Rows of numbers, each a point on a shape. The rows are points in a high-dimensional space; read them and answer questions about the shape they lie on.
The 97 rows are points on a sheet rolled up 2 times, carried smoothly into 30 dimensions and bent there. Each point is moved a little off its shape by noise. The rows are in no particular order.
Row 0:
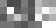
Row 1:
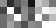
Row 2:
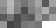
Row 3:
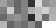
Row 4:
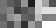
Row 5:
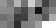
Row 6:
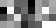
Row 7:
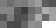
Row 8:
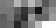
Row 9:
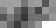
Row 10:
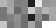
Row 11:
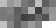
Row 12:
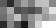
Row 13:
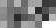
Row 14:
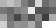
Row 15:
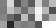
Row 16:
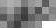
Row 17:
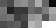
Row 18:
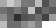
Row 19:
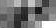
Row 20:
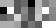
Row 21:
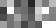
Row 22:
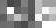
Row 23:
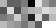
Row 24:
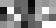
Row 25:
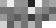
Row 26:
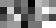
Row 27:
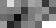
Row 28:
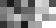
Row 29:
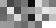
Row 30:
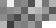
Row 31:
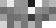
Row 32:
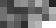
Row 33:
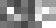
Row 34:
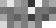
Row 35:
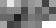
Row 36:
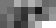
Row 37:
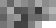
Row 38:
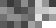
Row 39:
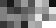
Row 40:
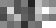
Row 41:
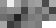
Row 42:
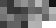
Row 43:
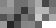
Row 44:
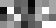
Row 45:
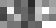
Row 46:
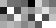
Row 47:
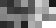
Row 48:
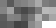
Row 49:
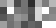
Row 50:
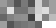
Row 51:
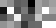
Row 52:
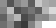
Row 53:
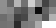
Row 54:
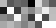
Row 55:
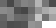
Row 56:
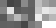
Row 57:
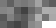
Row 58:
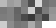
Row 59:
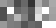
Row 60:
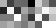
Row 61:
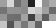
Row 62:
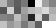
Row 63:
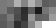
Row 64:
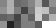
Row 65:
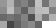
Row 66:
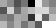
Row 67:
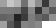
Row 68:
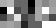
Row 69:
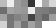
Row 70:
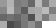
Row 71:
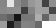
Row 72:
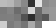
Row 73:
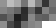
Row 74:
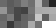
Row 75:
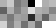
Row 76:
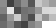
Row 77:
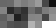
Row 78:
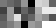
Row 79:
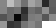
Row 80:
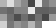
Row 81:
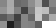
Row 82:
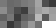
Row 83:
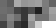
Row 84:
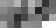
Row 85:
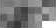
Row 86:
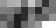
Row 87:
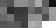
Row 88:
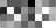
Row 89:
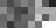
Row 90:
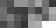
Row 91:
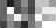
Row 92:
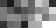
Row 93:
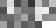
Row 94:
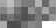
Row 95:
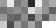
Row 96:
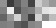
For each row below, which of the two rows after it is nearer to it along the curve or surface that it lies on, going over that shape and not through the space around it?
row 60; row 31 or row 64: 31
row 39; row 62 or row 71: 71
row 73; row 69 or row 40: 69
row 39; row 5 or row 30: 5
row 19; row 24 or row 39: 39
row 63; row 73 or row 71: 73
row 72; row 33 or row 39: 33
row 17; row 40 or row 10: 40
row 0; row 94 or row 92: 94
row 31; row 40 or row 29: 29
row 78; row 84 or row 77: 77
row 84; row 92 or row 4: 92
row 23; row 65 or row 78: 65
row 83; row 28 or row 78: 28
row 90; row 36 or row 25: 36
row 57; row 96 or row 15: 96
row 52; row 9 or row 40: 9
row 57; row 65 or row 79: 65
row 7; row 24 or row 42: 42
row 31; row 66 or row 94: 66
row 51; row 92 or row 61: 92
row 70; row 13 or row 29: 29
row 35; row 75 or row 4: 75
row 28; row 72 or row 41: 41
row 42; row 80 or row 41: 41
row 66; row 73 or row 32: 73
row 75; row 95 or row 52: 95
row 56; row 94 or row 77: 94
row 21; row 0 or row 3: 0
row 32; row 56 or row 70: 56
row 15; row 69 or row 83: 69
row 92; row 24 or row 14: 24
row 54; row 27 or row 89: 27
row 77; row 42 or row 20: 42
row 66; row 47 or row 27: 27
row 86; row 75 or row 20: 75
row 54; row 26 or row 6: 6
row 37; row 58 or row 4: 58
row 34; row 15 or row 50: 15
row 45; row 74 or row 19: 74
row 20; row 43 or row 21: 21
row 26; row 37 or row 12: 12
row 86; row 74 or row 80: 80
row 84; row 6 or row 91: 91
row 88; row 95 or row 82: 95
